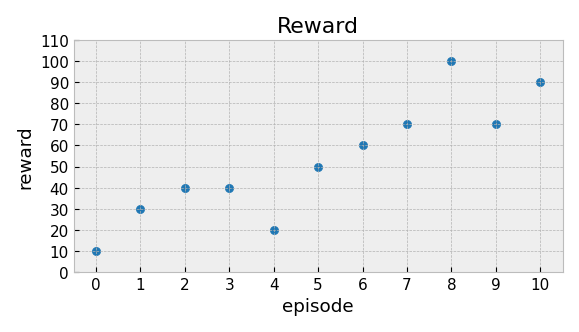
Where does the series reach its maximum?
8
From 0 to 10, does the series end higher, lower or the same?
higher
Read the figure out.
Title: Reward
x-axis: episode, ticks 0 1 2 3 4 5 6 7 8 9 10
y-axis: reward, ticks 0 10 20 30 40 50 60 70 80 90 100 110
Values:
10 30 40 40 20 50 60 70 100 70 90
